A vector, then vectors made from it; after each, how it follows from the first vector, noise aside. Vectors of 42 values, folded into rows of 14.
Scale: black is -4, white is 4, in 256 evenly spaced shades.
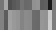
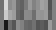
reversed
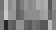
reversed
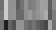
reversed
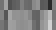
copied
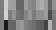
reversed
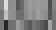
reversed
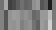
copied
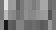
reversed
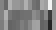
negated
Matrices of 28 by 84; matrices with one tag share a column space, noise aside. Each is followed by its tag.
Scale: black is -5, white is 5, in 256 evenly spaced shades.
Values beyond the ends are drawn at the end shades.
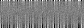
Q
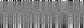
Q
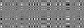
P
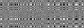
P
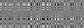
P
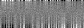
Q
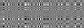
P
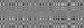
P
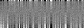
Q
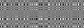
P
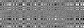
P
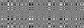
P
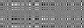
P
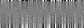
Q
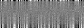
Q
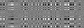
P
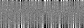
Q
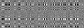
P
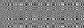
P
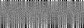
Q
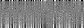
Q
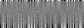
Q
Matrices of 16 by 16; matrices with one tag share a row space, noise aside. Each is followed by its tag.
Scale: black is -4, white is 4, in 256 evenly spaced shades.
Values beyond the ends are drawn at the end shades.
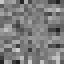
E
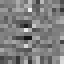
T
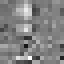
T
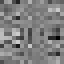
E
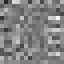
E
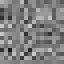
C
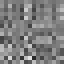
C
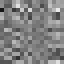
E
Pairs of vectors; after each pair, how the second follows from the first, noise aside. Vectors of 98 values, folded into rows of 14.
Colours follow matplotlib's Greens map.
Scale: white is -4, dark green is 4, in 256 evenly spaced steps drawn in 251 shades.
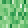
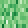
reversed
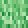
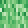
reversed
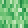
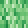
reversed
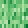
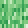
negated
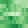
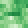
negated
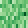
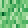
reversed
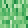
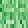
reversed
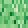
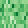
reversed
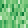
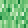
negated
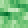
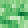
reversed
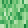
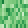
reversed
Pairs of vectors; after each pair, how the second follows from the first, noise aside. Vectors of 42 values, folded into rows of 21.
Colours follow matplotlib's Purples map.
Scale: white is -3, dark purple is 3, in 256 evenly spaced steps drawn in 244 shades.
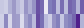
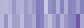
shrunk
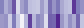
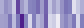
negated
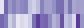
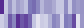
negated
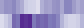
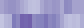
shrunk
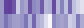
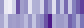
negated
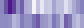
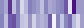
shuffled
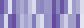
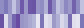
shuffled
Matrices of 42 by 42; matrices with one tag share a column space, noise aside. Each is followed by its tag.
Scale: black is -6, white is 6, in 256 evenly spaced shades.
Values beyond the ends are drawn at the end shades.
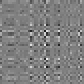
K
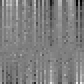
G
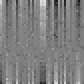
G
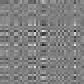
K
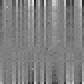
G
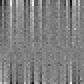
G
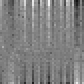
G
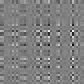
K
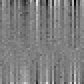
G
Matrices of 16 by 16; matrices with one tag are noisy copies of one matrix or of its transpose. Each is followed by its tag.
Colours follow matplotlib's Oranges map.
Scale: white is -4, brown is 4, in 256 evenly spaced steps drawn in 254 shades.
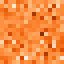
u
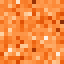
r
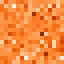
u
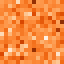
r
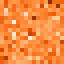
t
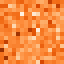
t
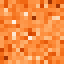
t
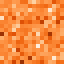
r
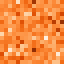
r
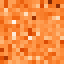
t
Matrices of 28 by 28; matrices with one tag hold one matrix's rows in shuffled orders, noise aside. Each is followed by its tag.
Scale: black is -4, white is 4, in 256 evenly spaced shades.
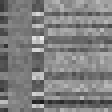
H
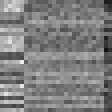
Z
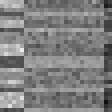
Z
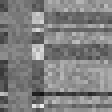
H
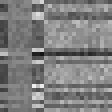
H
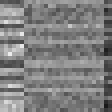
Z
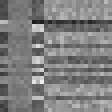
H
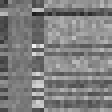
H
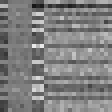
H
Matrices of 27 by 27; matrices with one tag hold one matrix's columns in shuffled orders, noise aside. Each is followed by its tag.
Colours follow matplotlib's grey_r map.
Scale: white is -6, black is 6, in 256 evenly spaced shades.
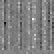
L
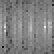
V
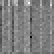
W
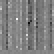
L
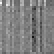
W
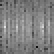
V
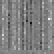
L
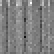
W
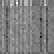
W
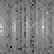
V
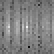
V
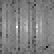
V
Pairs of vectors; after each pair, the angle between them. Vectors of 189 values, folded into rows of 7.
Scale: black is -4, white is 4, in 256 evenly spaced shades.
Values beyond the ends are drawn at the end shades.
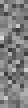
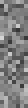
nearly parallel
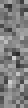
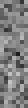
nearly parallel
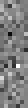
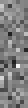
nearly parallel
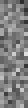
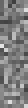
partly opposed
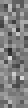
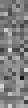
partly opposed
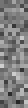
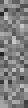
partly opposed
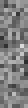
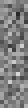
partly aligned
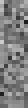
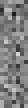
partly opposed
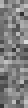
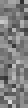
orthogonal
